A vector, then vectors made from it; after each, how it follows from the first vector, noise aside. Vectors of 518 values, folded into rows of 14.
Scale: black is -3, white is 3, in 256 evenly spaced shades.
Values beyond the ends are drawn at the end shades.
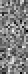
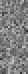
shrunk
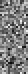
negated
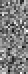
negated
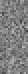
shrunk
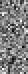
negated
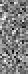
wrapped around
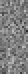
shrunk
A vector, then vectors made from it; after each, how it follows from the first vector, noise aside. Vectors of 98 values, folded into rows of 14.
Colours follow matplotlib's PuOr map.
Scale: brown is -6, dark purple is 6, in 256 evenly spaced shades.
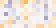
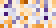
scaled up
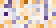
scaled up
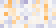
negated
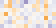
negated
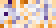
scaled up
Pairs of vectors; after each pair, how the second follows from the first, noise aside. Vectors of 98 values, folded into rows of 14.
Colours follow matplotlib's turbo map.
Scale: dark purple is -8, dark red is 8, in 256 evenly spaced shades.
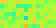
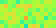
negated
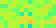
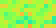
negated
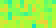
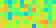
scaled up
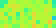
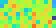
scaled up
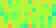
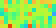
scaled up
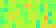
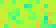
negated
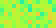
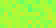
shrunk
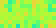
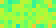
sign-scrambled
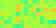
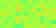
shrunk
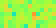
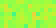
shrunk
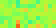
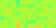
shrunk
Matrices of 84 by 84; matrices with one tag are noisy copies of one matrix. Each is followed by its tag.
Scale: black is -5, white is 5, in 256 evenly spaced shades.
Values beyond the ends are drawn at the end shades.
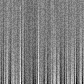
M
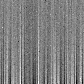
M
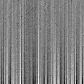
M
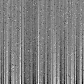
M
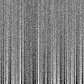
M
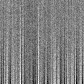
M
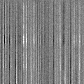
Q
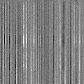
Q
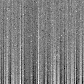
M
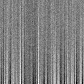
M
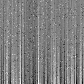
M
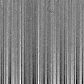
M
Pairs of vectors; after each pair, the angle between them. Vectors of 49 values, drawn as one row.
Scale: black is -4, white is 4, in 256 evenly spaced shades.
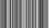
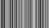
partly aligned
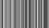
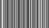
partly opposed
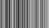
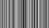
orthogonal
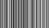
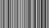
nearly opposite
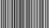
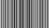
nearly parallel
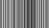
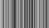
partly aligned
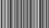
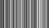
partly opposed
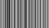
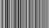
partly aligned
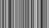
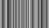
partly aligned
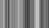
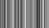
partly opposed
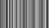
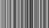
partly opposed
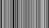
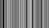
orthogonal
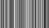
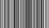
nearly opposite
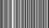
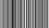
nearly opposite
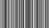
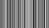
nearly opposite
